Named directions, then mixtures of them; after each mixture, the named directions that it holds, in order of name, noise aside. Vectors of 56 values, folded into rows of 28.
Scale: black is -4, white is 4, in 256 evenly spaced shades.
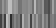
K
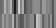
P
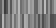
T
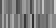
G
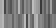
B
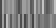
G, K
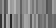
K, T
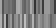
G, K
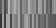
K, T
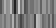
P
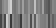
K, P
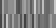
G, K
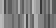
B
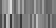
K, P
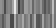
K, P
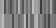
B
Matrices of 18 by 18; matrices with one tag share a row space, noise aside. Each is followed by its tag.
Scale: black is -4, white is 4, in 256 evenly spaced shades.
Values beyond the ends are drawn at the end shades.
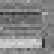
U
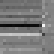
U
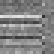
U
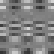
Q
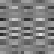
Q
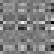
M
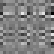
M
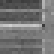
U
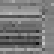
U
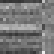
U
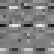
Q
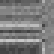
U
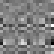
M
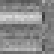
U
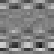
Q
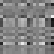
M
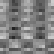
Q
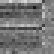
U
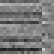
U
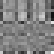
M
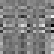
M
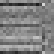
U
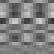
Q
